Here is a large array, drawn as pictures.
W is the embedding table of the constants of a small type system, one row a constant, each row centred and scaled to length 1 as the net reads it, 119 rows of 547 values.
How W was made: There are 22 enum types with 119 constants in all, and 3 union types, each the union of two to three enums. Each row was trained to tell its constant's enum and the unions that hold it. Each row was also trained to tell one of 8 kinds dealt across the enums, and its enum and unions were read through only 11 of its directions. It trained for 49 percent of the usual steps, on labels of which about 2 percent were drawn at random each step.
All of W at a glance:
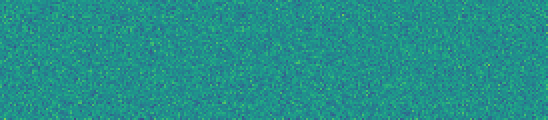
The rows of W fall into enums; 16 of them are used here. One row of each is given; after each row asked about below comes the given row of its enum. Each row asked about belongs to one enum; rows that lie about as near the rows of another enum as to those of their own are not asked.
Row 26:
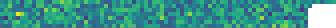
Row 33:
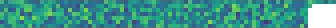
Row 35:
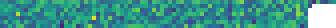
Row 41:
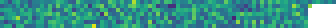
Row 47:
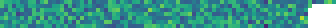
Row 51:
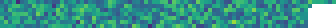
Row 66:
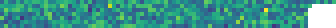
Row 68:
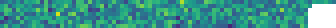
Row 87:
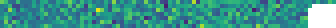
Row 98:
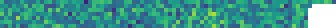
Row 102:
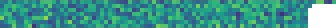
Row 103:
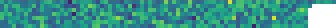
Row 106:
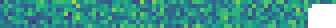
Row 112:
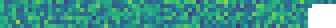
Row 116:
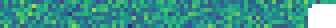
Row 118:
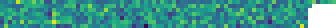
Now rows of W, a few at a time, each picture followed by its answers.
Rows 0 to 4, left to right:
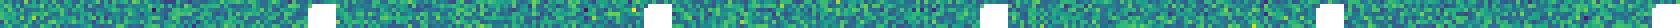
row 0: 118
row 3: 26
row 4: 106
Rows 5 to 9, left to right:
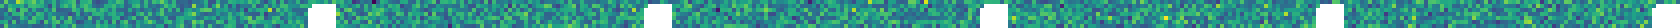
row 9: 116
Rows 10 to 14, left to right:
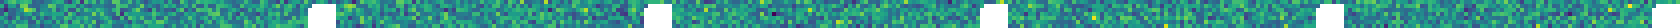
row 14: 35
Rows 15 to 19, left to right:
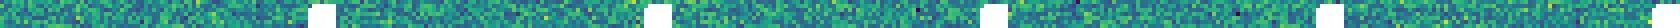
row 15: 47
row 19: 35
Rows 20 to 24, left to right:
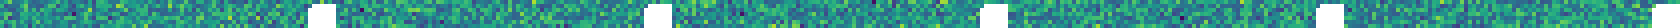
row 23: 35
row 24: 103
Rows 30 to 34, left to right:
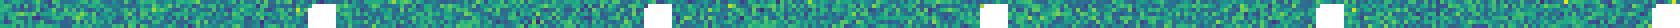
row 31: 102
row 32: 103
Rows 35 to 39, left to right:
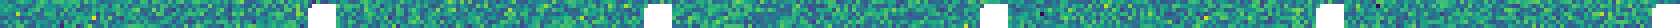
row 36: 66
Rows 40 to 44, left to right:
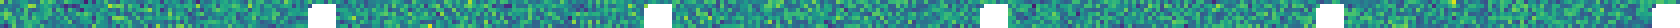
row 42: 112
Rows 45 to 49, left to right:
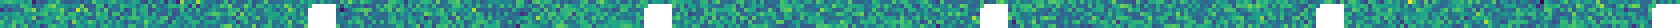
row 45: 33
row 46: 106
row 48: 102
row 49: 66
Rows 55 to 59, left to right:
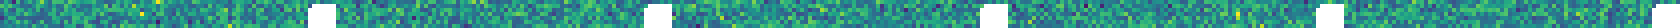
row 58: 66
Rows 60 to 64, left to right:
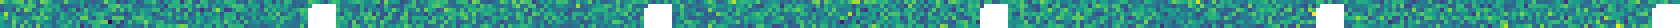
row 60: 47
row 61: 112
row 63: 51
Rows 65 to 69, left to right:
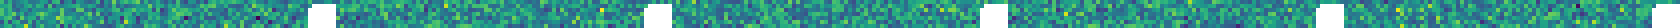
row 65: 118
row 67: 103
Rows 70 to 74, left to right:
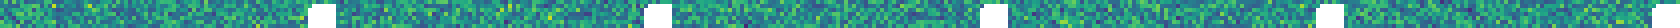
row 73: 26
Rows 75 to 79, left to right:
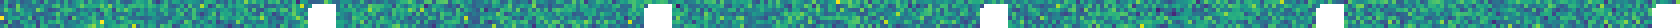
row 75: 103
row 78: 102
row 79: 66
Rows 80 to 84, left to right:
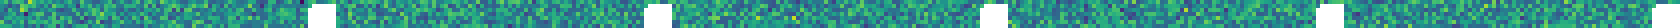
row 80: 47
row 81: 66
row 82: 51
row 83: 103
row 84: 116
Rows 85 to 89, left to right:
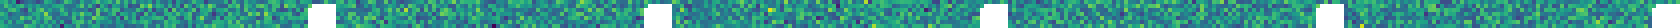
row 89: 106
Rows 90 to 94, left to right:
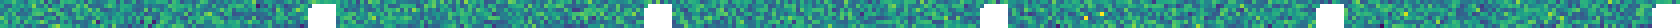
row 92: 26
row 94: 51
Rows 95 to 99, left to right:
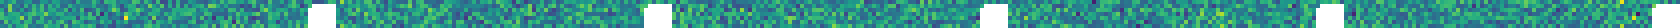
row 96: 51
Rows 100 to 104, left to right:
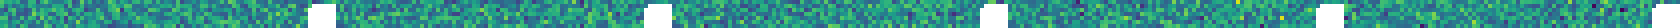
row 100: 47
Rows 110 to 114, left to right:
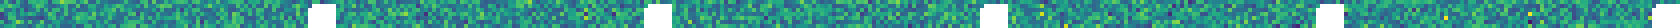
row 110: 102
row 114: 35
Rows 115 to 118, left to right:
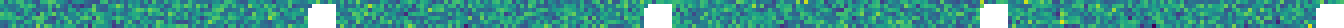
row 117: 47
